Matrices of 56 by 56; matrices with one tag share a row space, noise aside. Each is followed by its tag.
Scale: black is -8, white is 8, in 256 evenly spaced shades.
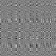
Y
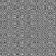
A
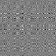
A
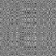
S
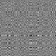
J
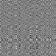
Y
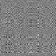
J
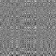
S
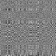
J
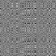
S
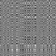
S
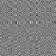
Y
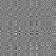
Y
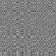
A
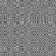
A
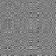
J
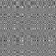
A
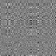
J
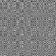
A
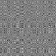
A
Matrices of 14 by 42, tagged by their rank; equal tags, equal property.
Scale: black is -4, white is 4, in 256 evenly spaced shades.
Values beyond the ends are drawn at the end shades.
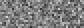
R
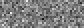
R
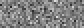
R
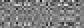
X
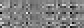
X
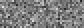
R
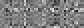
X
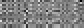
X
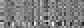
X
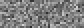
R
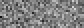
R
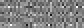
X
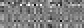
X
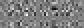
X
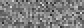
R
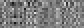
X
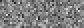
R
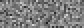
R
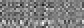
X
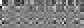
X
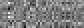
X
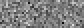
R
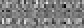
X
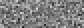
R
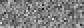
R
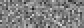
R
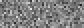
R
